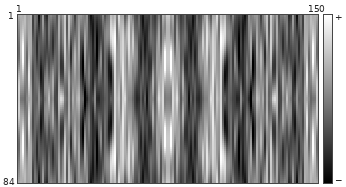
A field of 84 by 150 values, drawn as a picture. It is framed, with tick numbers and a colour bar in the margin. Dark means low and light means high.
Upright stripes repeat 6 times across the table. Overall the values sit about 50% of the way up the scale. Streaks run downward. Its left and right halves mirror each other, and so do its top and bottom.
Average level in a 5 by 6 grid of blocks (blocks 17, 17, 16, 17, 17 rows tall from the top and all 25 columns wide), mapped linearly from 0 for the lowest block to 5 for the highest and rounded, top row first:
3 2 3 3 2 3 | 2 0 5 5 0 2 | 4 0 4 4 0 4 | 2 0 5 5 0 2 | 3 2 3 3 2 3
